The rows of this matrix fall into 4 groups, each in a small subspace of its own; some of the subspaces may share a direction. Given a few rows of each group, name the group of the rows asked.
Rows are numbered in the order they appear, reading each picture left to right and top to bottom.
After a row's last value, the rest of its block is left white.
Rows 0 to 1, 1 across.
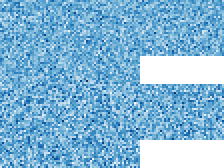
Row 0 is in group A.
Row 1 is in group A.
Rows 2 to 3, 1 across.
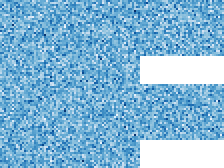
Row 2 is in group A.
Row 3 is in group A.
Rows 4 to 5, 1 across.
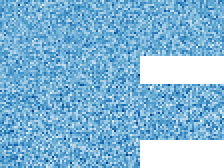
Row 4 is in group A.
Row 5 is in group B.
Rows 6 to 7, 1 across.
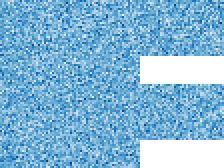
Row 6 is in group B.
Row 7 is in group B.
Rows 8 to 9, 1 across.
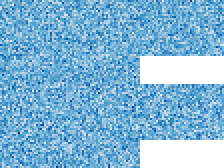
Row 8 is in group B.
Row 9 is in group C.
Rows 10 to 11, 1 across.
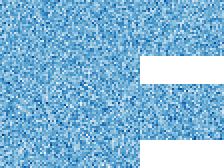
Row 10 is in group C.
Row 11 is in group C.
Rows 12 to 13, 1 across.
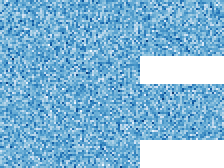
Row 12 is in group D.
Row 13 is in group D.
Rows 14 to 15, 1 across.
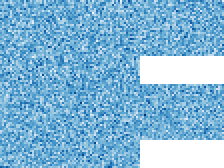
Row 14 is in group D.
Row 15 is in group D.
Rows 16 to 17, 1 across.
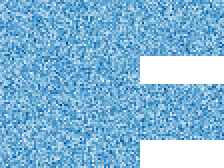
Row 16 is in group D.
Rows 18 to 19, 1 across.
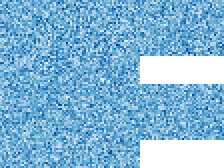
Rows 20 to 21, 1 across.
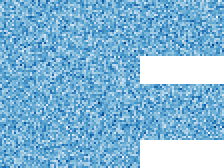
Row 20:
A
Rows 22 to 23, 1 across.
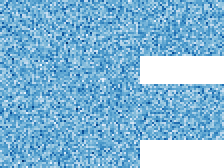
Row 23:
D
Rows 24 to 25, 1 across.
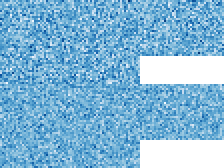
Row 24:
D
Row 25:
A
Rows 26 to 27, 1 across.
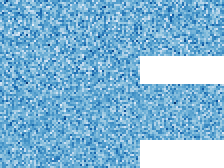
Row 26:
D
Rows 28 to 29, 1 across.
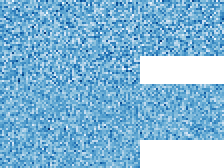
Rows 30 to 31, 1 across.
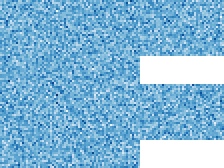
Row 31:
B
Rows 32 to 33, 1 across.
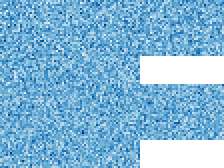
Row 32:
C
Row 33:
D
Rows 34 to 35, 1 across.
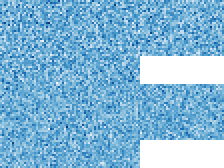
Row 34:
C
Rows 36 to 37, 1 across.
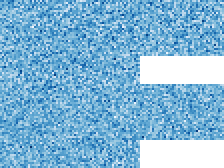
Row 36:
B
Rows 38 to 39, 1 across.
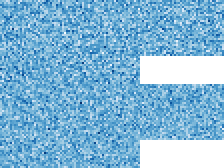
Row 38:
B
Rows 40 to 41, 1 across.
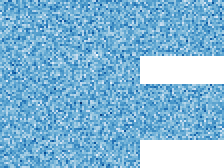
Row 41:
D
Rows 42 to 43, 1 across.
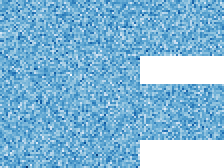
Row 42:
A
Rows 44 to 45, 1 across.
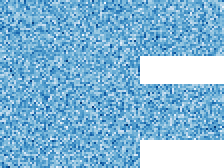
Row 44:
D
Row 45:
C
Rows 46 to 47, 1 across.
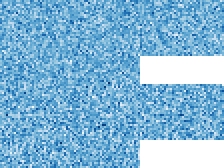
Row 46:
C
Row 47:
D
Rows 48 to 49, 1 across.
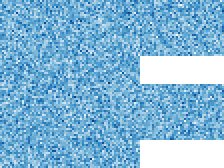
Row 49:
A
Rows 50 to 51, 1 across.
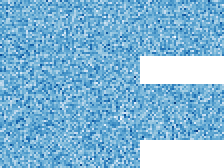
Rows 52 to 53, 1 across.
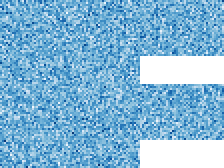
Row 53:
D
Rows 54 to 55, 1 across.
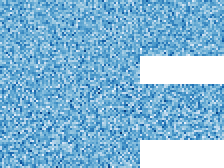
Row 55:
C
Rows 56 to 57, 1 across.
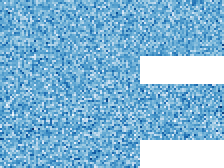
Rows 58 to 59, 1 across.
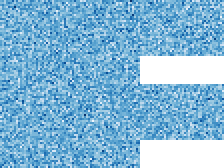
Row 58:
B
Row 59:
A
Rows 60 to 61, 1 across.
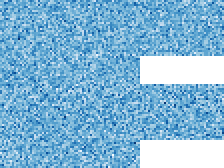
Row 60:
A
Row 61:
B
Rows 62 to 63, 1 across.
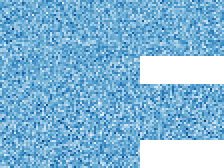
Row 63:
C
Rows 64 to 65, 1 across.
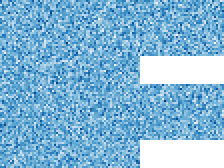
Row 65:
C
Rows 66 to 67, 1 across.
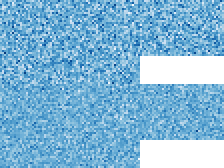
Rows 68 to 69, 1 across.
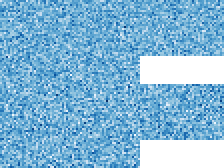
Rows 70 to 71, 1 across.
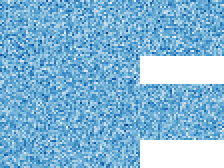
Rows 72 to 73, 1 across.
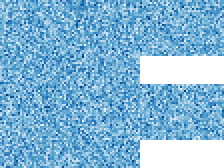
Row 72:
D
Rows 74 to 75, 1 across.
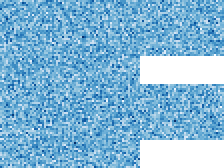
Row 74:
B
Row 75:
B
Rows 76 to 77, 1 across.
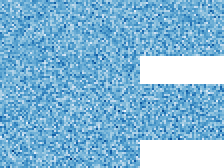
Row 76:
A
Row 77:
A
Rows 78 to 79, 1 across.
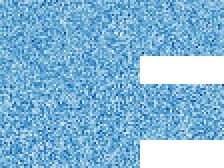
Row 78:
A
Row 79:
D
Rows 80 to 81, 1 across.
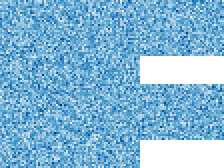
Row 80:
D
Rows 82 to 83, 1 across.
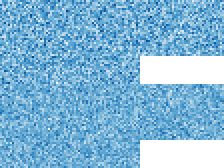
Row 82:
C
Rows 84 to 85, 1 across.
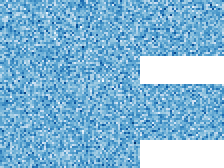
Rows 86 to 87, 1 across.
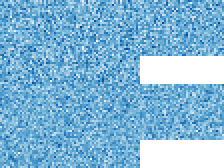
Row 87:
A
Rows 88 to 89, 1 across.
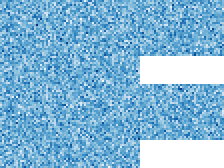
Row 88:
C
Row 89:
C
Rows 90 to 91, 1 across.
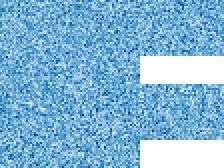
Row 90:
A
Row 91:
D
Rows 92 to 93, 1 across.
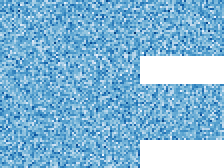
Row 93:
D
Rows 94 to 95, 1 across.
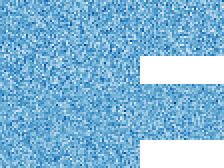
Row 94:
D
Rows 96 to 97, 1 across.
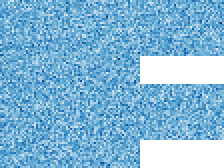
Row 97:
C
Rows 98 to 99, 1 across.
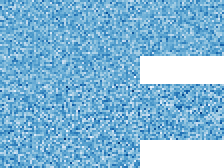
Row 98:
B
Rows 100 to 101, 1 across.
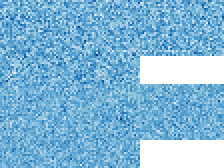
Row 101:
A
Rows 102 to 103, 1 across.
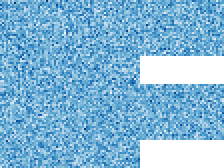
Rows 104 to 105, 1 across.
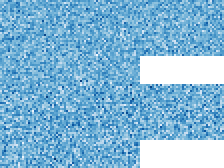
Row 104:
A
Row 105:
B
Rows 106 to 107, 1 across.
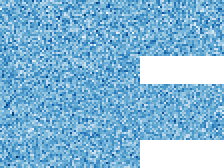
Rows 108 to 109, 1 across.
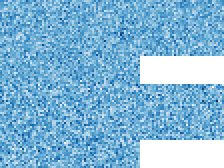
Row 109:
A
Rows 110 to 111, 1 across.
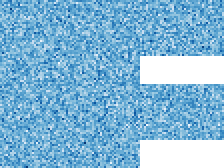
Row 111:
D
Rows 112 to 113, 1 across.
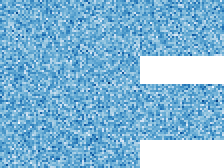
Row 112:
C
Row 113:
A
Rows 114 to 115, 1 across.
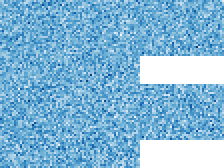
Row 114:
A
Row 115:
A
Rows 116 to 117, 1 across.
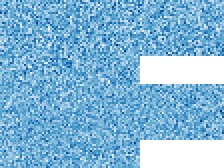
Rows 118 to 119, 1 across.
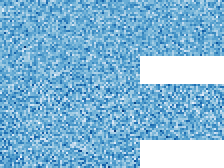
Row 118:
A
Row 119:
B
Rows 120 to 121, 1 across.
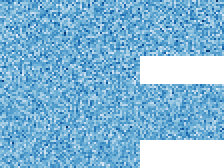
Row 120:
B
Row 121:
D
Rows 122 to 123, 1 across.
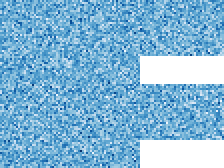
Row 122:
C
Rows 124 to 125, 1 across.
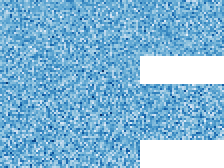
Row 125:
D
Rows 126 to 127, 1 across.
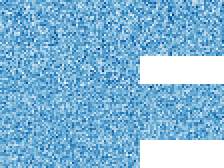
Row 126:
D
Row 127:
B
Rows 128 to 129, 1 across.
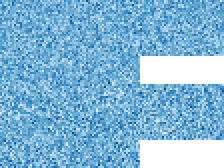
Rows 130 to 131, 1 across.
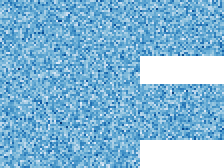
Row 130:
A
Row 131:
C
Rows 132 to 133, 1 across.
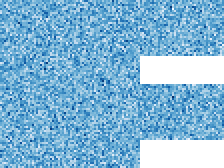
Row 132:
C
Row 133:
D
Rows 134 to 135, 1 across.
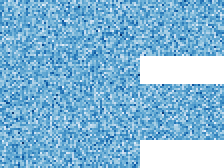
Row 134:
A
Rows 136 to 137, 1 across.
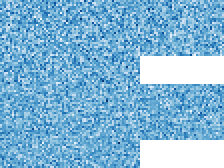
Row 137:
B
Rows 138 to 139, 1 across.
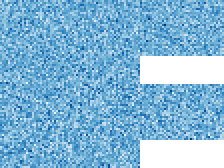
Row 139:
C
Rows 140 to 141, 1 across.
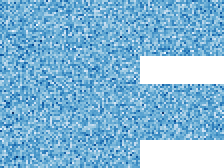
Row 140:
B
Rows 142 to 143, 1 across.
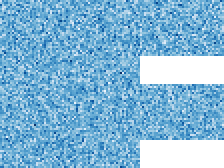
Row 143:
D
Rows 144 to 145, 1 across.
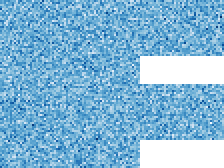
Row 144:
B
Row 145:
A
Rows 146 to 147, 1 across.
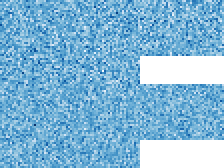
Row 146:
D
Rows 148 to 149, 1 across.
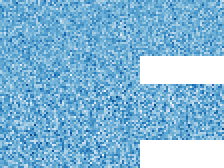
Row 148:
A
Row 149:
D
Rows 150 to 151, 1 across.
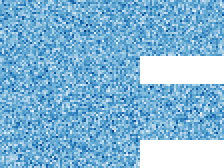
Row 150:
A
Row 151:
B
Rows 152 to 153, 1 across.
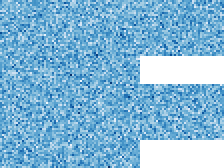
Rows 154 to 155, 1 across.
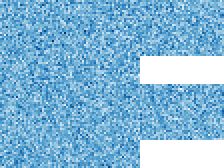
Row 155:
C
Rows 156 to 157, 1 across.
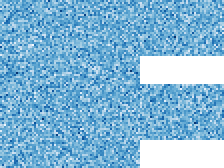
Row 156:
B
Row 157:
C
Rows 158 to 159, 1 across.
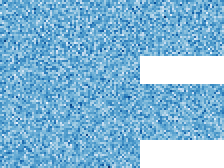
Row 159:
C
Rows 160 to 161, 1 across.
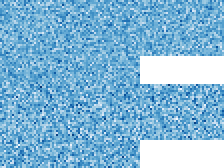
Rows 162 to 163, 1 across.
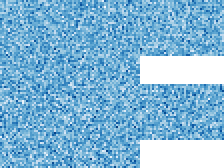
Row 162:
D
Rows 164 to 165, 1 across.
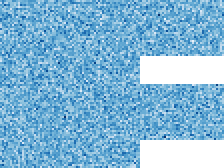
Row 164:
A
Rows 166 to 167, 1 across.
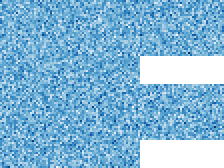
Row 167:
C
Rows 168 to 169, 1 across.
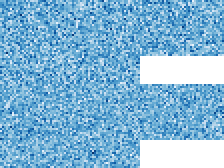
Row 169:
B
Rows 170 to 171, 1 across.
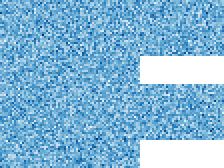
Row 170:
C
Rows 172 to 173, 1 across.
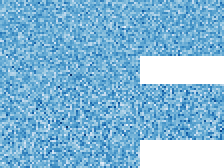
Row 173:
D
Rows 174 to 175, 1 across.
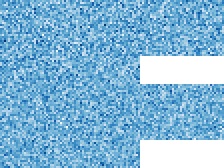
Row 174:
C
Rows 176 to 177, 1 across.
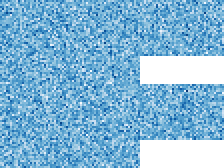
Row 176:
D
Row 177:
C
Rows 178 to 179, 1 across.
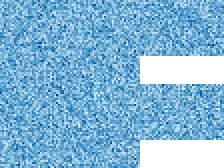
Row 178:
A
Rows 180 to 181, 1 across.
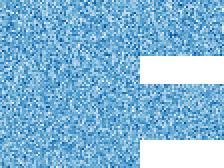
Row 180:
C
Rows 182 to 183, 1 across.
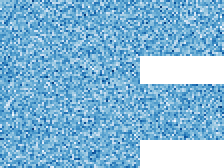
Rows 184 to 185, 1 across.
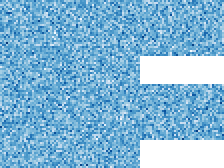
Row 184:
D
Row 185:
A
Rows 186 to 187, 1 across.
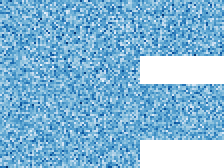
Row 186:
D
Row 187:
D
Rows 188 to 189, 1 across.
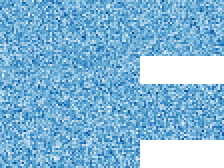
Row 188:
B
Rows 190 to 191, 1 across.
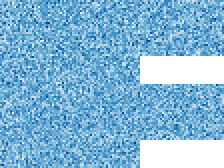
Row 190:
C
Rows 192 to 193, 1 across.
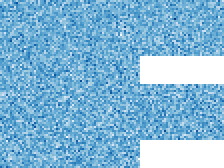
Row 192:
A
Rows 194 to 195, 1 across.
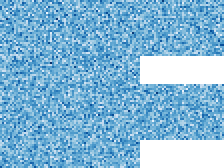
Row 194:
B
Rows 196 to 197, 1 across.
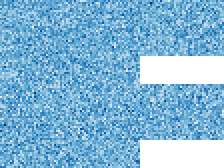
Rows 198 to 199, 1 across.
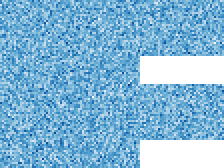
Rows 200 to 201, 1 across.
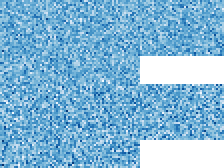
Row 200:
C
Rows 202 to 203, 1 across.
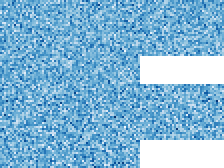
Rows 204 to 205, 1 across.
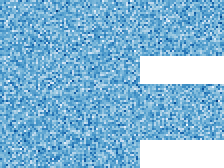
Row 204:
B
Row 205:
A
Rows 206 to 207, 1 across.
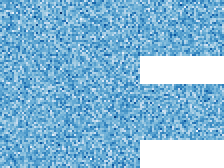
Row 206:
C
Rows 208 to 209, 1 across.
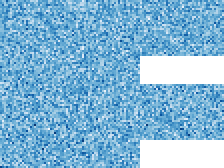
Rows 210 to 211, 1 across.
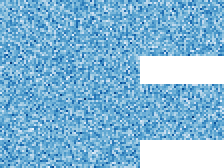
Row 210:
D
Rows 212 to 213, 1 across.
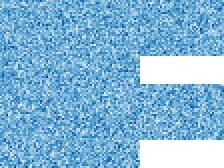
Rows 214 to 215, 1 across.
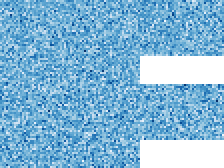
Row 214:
D
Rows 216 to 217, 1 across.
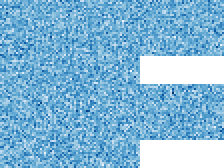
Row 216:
B
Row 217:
D
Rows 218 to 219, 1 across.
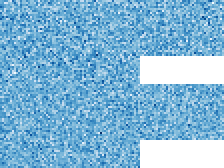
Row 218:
A
